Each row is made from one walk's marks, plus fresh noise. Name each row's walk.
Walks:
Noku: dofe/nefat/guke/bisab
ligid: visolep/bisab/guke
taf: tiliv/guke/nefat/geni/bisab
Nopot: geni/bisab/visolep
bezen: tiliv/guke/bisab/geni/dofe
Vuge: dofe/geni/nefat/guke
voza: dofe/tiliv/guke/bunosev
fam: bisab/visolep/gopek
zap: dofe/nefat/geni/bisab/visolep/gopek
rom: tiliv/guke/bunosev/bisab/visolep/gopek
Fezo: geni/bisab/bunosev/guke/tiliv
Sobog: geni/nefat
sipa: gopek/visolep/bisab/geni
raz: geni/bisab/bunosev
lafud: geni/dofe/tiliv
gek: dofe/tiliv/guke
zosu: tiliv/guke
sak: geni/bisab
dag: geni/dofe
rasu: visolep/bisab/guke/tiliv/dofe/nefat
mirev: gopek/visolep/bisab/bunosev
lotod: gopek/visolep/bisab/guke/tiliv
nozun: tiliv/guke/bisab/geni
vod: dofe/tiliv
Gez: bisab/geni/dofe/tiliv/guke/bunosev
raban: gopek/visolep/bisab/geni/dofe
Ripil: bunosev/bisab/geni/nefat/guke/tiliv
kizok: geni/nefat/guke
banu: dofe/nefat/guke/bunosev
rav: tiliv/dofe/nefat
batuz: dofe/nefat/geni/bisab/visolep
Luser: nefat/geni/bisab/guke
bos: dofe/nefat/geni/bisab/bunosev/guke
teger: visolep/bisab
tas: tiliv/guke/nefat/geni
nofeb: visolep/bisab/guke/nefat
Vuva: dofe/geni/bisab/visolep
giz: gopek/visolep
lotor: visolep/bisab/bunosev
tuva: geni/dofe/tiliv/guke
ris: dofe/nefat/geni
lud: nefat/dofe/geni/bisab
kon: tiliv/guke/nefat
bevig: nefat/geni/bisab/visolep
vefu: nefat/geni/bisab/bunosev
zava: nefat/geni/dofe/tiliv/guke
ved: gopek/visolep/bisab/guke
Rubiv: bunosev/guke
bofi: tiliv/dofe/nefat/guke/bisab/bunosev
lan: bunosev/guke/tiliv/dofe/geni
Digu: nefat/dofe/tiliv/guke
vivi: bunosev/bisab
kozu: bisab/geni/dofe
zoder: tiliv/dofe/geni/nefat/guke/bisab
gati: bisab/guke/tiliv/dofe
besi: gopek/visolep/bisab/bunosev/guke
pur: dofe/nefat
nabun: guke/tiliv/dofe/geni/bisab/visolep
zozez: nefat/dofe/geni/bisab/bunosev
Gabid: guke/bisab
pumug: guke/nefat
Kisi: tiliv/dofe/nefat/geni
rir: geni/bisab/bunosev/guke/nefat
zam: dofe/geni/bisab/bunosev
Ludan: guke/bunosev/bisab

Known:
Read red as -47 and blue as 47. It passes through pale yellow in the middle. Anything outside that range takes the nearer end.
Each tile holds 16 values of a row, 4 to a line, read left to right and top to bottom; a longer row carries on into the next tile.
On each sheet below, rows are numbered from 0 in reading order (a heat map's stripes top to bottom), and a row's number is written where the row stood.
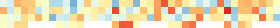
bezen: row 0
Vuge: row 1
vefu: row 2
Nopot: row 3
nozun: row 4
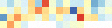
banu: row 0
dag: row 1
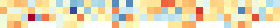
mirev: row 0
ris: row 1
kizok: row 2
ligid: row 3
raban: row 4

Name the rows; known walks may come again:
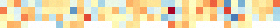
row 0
zam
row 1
raban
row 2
bezen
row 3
Ripil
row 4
kizok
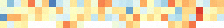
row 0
Digu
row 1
bos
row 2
Kisi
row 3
ligid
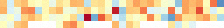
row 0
nabun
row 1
mirev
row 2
nozun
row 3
voza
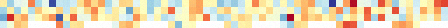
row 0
rav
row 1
kon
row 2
kozu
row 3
tuva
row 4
zava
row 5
vod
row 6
vivi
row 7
rir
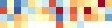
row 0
Sobog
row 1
Rubiv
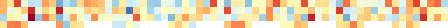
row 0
lotor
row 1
tas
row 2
dag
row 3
banu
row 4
vefu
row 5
ved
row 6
sak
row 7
rom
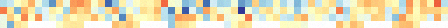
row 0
lafud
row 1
gati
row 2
Luser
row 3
pur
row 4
ris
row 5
Vuge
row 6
taf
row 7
bofi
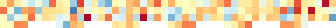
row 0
Nopot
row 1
giz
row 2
besi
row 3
nofeb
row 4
rasu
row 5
Ludan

